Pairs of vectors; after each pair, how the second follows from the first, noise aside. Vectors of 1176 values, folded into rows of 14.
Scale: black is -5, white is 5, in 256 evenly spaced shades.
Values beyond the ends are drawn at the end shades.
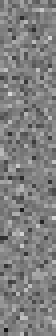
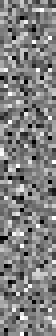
scaled up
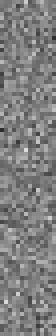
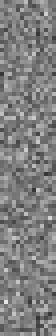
copied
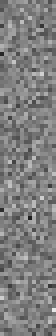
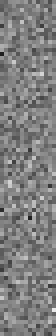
copied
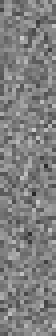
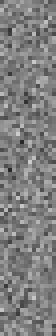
reversed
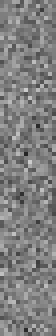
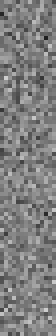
wrapped around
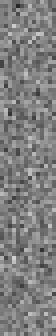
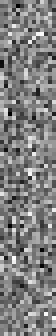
scaled up
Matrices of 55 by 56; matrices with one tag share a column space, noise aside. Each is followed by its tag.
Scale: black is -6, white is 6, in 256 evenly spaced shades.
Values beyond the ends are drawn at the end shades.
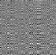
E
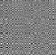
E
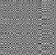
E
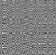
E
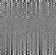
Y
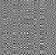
E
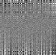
Y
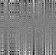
Y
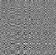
E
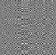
E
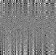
Y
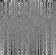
Y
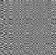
E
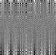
Y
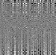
Y
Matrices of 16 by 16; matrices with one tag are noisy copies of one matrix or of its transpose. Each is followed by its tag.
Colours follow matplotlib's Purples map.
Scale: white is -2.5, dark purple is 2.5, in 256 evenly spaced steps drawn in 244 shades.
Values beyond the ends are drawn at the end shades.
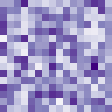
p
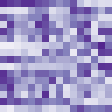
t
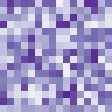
p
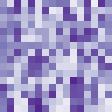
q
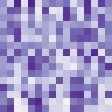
q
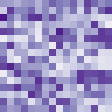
q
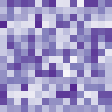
p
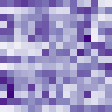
t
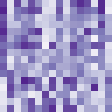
t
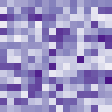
q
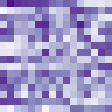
t
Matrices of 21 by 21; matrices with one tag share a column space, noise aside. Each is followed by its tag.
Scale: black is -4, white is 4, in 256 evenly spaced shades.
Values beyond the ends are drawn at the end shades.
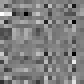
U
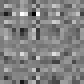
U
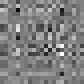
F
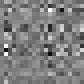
F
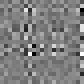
F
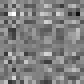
U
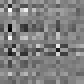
F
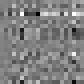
U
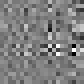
F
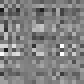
F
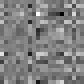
U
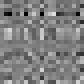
U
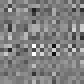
F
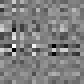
F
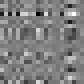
U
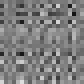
U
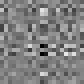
F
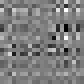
F
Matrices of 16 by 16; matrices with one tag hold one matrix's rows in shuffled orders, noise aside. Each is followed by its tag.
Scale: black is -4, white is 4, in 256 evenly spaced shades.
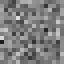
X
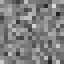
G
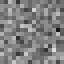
G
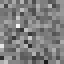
X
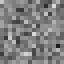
G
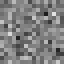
G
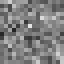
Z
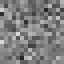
X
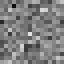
Z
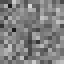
Z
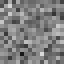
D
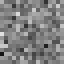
X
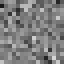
G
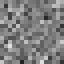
D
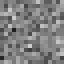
Z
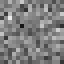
D
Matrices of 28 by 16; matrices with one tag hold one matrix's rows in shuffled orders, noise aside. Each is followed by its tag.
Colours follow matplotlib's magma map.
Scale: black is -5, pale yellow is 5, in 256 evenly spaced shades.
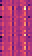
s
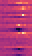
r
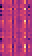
s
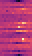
r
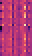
s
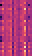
s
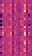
s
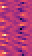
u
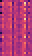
s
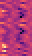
u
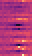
r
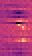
r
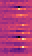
r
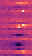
r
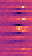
r
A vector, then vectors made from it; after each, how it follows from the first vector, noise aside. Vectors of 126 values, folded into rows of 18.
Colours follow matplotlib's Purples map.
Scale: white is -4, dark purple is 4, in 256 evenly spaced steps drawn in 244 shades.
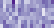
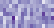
wrapped around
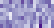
reversed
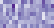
wrapped around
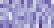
reversed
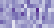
wrapped around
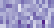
wrapped around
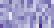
reversed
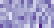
reversed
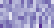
reversed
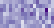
wrapped around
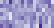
reversed
